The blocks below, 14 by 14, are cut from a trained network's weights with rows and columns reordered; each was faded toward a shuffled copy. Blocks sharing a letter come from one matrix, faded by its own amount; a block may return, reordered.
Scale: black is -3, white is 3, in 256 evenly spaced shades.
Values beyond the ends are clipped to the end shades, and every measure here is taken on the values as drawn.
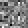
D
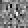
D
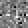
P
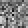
D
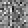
P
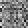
D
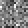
P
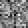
P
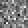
P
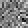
D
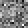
D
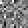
D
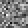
D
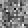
P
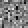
D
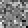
P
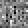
P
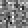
P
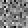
D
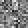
D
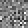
D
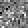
P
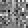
P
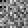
D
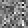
D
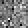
P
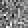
P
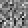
D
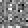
P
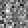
P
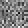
D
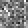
P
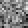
D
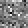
P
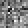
D
